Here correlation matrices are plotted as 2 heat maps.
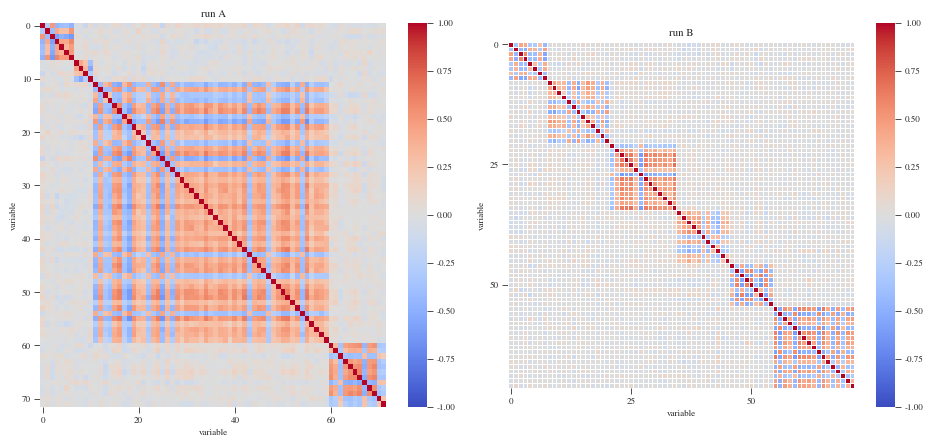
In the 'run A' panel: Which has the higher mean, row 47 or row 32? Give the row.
32
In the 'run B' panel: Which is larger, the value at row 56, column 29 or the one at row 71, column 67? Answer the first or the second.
the first
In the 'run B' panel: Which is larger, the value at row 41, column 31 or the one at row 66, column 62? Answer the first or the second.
the second
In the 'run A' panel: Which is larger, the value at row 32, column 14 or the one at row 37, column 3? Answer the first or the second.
the second
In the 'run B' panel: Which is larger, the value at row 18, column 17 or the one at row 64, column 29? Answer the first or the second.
the second
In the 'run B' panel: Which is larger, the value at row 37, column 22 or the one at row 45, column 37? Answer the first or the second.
the second
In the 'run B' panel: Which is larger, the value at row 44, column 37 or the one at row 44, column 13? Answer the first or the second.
the first
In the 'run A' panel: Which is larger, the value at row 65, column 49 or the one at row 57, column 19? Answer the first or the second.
the second
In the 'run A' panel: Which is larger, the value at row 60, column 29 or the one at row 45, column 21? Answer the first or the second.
the second
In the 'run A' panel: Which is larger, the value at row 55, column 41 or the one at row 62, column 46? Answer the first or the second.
the first
